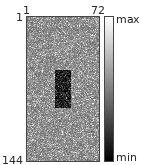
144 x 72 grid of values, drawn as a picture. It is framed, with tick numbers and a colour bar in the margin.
The ninth with the lowest average is the centre. There is no overall slope. An odd patch, lower than its surroundings, sits in the centre.
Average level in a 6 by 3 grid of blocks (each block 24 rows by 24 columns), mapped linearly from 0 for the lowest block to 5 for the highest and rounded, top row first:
555
555
505
505
555
555
